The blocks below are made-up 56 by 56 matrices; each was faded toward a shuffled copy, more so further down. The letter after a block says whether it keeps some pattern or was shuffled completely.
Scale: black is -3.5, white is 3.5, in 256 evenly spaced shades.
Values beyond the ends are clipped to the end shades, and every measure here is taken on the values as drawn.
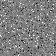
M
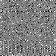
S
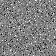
M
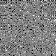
S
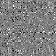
S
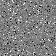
M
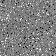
M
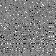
S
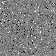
M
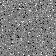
M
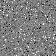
M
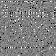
S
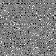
S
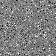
M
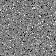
M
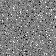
M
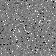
M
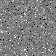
M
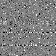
S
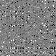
S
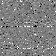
S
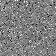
M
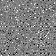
S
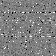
S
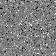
M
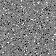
M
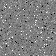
M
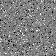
M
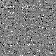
S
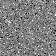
M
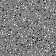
M
